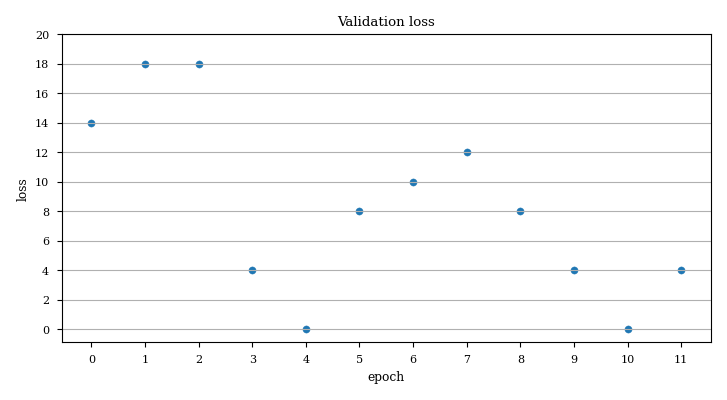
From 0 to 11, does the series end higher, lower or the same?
lower
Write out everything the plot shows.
Title: Validation loss
x-axis: epoch, ticks 0 1 2 3 4 5 6 7 8 9 10 11
y-axis: loss, ticks 0 2 4 6 8 10 12 14 16 18 20
Values:
14 18 18 4 0 8 10 12 8 4 0 4
